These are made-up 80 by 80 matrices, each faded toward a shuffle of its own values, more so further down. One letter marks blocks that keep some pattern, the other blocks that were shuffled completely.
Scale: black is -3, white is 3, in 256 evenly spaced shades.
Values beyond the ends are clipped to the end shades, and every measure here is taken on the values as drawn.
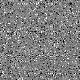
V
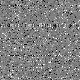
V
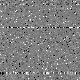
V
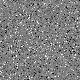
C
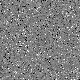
C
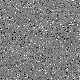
C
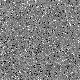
C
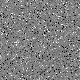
C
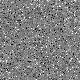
C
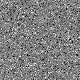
C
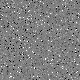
C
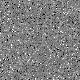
C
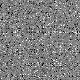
V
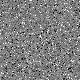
C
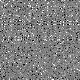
V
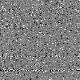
V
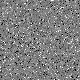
C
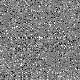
V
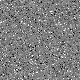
C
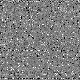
V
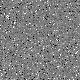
C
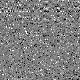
V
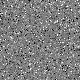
C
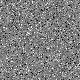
C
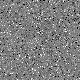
C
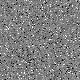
C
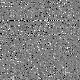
V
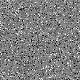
V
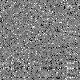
V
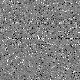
V
